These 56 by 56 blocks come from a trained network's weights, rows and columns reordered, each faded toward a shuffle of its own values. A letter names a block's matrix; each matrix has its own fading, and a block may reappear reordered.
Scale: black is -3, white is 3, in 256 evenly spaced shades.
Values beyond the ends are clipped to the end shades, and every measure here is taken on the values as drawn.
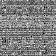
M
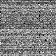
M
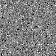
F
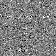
F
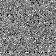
F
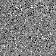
F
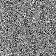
F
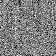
F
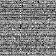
M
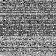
M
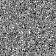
F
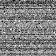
M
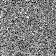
F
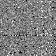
F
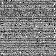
M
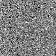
F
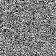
F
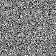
F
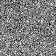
F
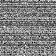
M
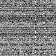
M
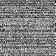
M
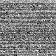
M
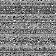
M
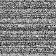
M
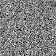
F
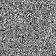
F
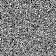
F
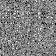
F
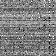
M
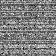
M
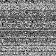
M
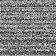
M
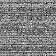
M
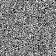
F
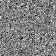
F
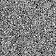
F
